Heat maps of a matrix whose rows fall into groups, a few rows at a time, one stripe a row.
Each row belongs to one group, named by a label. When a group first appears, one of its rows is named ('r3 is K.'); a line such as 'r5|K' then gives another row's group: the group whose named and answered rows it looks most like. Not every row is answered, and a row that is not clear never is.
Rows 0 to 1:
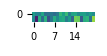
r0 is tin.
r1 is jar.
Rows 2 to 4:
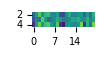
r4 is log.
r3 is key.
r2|log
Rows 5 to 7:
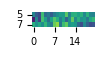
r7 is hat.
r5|tin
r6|key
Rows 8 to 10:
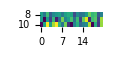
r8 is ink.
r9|jar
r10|log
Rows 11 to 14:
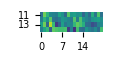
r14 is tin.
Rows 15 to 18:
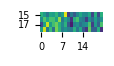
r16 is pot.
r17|log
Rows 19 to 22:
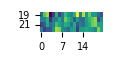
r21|ink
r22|ink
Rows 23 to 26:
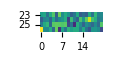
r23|pot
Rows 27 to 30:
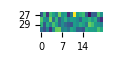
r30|ink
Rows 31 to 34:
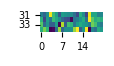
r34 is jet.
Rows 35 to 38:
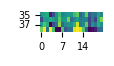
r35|jet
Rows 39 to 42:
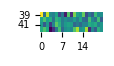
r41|ink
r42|jet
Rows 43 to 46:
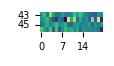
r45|log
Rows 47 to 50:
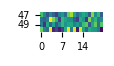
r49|jar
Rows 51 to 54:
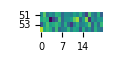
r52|jet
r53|log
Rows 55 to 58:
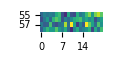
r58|log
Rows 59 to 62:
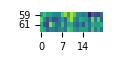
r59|hat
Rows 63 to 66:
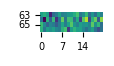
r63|jet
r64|jar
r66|hat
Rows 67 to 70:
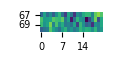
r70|key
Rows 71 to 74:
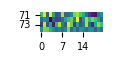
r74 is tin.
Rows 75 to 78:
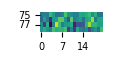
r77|ink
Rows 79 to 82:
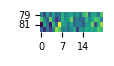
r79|jar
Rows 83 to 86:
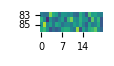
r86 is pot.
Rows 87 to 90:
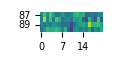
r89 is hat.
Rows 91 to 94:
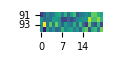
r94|jar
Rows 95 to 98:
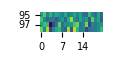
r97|jet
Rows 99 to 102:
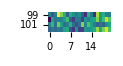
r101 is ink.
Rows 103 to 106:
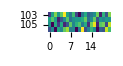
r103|log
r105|jar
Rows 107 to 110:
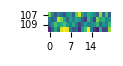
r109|log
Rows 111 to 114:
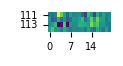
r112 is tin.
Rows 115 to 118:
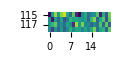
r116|jar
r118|jar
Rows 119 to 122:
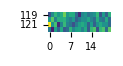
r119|log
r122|jar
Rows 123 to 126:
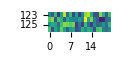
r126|hat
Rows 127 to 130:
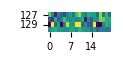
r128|ink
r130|hat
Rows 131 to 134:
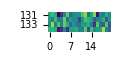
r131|jet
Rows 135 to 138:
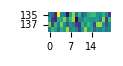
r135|key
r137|hat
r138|pot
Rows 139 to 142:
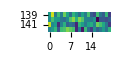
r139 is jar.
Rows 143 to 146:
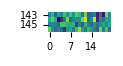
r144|jet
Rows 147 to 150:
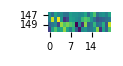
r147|jar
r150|log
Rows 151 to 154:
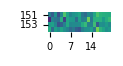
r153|jet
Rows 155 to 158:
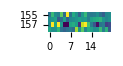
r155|pot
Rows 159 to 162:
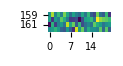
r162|tin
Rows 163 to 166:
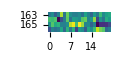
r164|jet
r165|hat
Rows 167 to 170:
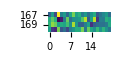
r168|jet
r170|tin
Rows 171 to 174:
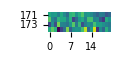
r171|hat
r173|key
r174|jet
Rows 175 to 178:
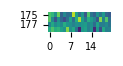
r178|pot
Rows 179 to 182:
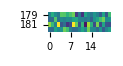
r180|ink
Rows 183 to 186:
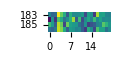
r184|key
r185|pot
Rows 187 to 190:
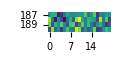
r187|jet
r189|hat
